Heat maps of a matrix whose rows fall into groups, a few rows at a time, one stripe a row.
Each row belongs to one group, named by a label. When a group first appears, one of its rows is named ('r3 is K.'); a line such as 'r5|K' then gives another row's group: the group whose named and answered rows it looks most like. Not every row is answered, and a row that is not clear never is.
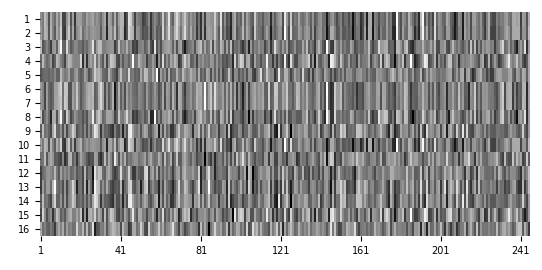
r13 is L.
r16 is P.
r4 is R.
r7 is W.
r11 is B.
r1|R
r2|R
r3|W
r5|L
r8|W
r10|R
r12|L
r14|L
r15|R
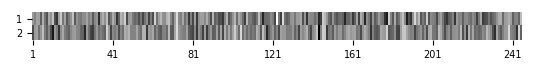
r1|R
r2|B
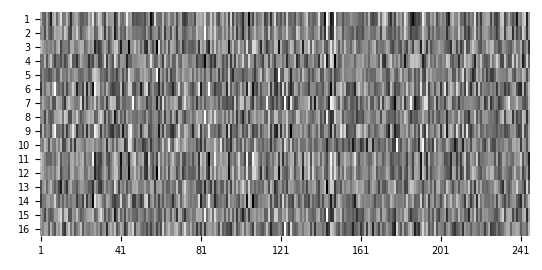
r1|W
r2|W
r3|P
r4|B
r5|L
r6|L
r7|R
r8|W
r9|L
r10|R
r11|P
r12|P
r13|B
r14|L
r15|W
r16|R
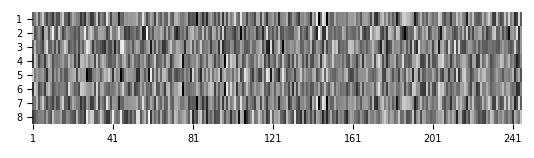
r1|B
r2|W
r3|L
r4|R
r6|R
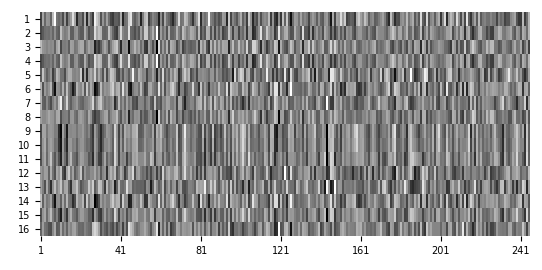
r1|L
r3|P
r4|L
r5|R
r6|P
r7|W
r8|P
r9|B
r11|B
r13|W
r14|P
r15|B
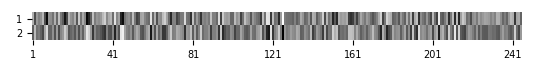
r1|P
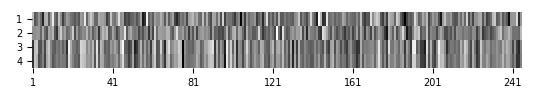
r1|W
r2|R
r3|R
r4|R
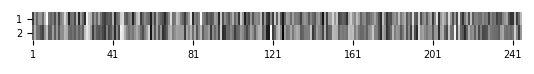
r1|L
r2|L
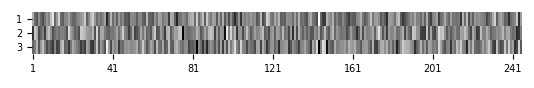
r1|W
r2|R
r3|B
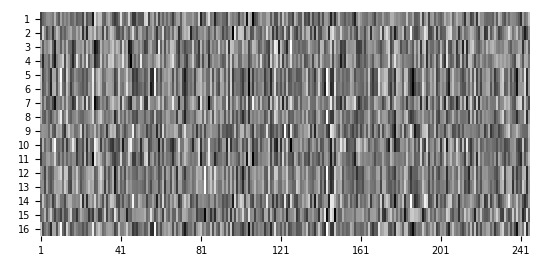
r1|L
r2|R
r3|P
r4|P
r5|W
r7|P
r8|W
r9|R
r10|L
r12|W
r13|W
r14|R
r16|W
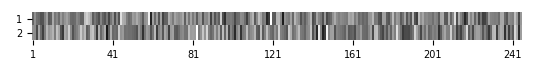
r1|L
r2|W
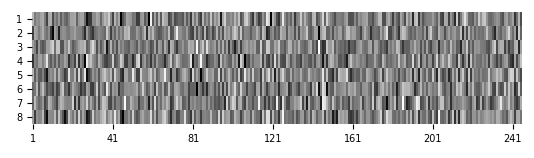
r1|P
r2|B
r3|W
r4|L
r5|P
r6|B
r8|P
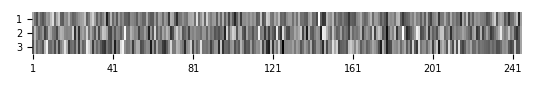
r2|R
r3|L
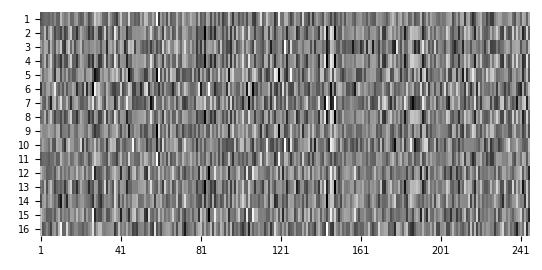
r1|L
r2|B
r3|R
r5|P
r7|W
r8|B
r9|P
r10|R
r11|L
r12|P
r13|B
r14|B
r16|W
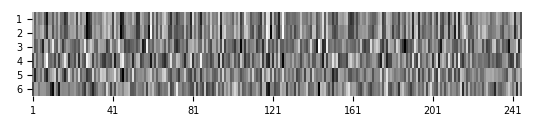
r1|P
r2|P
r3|W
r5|P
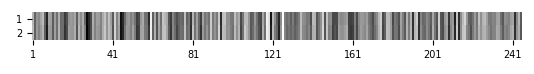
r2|P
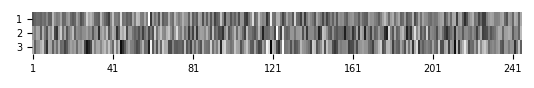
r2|R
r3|P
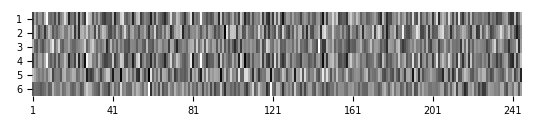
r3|W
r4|L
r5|P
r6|L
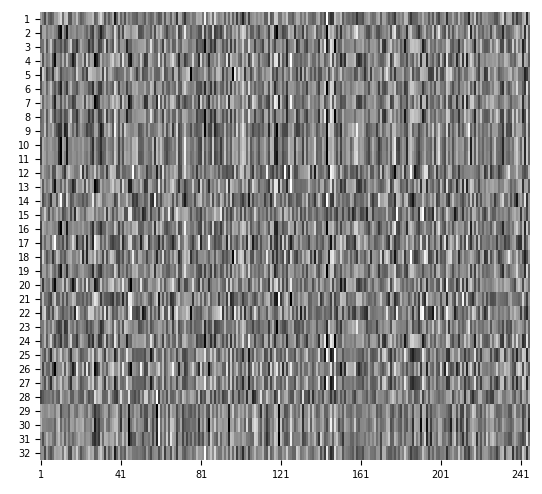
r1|W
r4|P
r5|R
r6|B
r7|P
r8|B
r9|B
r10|B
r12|R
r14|W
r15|R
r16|B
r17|L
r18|R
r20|P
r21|L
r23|B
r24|B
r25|W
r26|P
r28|L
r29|P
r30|P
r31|P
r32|W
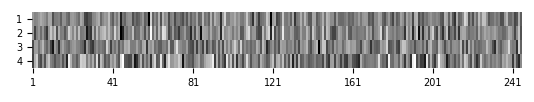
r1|P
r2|P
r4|R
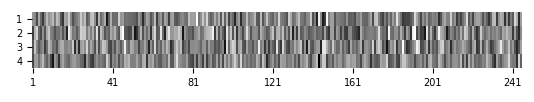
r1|W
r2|R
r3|R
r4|B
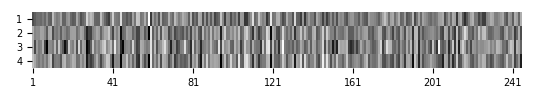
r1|L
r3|P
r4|P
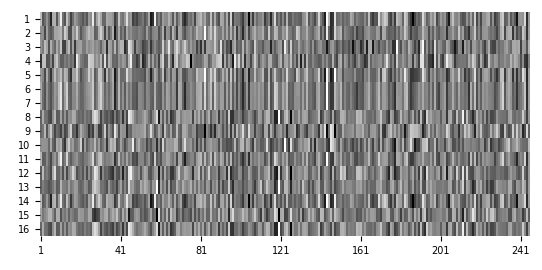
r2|W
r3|R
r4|R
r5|W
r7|W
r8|L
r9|B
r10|R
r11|W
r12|L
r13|L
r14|W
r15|P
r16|L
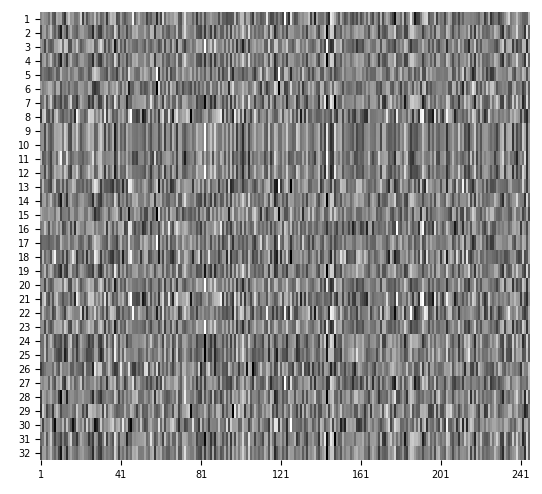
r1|R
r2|B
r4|B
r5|L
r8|R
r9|W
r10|W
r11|W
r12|W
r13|L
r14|B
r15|P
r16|R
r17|L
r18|L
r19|B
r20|W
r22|R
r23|W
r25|B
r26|L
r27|R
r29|R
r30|P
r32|B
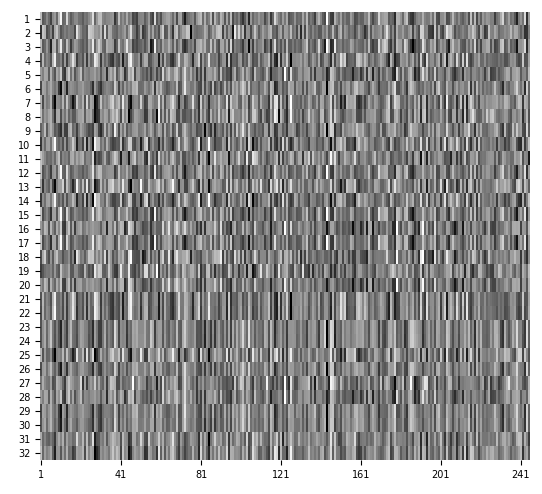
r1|W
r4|L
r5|R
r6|B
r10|L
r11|P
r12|W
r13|P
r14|L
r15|W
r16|R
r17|W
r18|R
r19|L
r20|R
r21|L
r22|L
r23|B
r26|B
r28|R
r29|B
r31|P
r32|P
